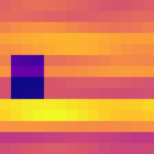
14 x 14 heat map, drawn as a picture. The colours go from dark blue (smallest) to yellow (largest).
Odd patch: lower, in the middle left. Roughest part: middle left. Histogram: skewed, a long tail of low values. Grain: streaks across. Ninth with the lowest average: middle left.
